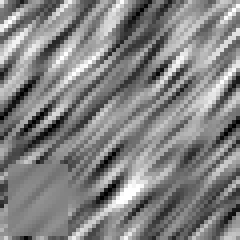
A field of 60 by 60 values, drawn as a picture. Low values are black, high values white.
The halves do not mirror each other. The bottom left is the calmest part. No overall slope runs across the table. Streaks slant up to the right. An odd patch, calmer than its surroundings, sits in the bottom left.
